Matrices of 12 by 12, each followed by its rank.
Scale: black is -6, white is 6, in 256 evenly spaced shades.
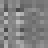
two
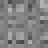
two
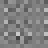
two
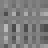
one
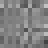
two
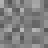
two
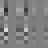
one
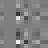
one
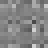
two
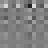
one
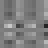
one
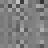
two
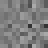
two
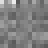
two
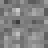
two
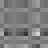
one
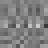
two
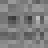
two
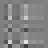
one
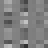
one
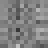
two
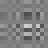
one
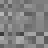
two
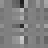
one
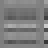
one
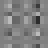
one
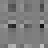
one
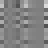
one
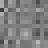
two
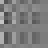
one
